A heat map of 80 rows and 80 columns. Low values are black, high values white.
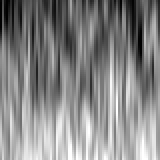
The field climbs toward the bottom. The grain runs up and down. The ninth with the lowest average is the top left.
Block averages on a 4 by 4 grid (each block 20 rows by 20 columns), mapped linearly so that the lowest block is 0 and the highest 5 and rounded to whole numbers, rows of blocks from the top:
0 1 1 1 / 2 2 2 2 / 3 3 3 3 / 4 5 5 5
